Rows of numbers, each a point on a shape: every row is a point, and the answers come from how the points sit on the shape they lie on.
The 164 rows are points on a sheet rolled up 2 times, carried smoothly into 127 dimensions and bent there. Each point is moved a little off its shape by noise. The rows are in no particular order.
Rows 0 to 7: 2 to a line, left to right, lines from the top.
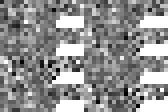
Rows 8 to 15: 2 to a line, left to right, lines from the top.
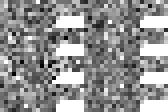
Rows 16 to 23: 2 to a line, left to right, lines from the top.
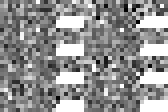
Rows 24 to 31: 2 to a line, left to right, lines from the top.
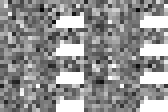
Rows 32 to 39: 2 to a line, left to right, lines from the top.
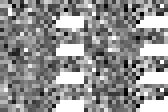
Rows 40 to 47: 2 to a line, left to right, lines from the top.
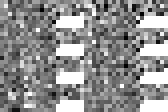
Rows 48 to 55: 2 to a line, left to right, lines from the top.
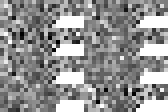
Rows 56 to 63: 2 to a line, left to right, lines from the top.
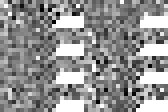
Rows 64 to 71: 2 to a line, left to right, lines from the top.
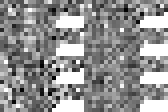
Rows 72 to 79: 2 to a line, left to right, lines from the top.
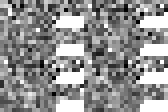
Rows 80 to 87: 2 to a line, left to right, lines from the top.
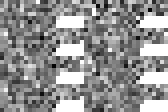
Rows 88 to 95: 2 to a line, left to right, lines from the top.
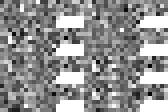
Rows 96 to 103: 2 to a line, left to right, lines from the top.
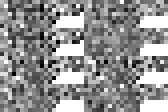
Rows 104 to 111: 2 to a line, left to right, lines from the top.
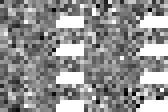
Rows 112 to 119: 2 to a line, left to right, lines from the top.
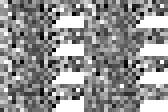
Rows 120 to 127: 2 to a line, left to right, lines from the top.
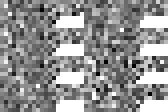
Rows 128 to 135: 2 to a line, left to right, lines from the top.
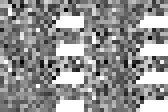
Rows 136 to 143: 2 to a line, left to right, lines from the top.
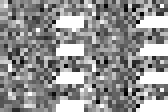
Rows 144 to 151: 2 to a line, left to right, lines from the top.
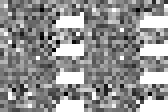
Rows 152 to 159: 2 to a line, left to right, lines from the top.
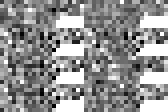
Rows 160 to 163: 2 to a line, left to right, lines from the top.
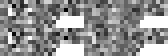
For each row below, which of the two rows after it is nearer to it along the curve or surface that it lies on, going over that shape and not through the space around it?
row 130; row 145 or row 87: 145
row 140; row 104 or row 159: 104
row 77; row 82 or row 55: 55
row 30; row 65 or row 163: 65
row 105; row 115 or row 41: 41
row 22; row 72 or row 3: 3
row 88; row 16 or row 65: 16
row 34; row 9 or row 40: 9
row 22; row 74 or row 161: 161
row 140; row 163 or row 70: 70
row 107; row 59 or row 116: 59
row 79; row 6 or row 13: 6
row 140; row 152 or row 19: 152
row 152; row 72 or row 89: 72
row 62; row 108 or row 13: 108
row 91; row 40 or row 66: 40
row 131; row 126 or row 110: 110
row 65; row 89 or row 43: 43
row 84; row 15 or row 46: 46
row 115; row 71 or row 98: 71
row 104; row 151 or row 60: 151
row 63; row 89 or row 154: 154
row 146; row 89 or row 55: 55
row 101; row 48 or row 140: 140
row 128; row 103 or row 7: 7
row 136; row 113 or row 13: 13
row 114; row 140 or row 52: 140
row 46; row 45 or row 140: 140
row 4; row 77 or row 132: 132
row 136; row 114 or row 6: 6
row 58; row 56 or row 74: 74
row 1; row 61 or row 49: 49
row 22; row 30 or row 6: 6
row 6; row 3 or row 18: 3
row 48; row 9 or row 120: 120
